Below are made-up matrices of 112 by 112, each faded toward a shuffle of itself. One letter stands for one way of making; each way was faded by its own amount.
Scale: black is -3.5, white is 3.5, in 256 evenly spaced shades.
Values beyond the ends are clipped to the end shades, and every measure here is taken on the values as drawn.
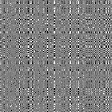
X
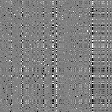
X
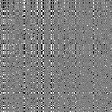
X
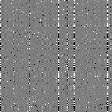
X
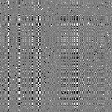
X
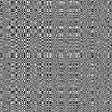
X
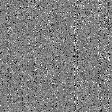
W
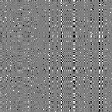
X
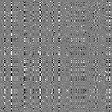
X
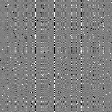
X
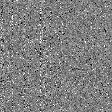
W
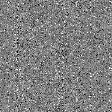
W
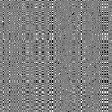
X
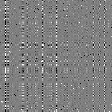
X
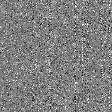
W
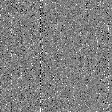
W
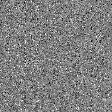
W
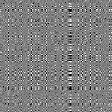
X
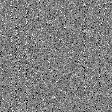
W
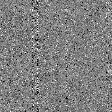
W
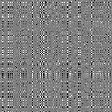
X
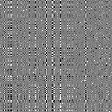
X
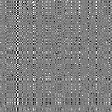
X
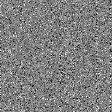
W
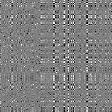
X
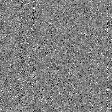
W
